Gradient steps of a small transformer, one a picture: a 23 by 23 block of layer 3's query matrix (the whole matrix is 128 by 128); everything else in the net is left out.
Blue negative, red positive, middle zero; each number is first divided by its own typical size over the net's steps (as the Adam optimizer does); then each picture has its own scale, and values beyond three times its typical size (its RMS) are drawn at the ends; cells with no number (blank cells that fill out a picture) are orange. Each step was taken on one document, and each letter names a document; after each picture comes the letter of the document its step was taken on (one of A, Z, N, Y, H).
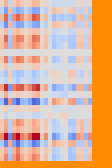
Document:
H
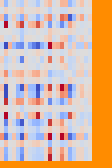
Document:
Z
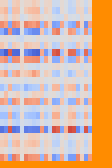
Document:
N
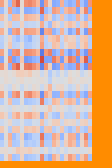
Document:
N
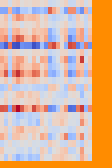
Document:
Z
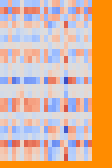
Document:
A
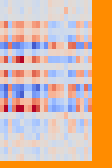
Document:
Z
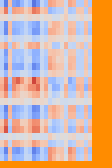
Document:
H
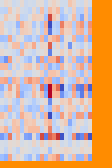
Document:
A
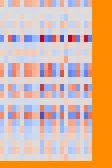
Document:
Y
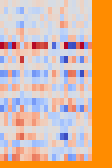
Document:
Z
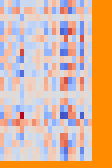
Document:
H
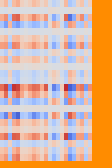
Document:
H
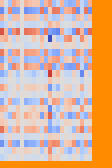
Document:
N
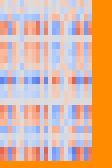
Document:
H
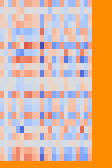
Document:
Y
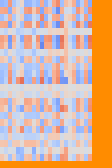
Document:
A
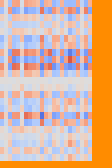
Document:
N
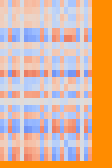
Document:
N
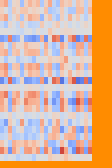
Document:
A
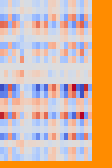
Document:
Z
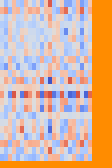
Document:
N
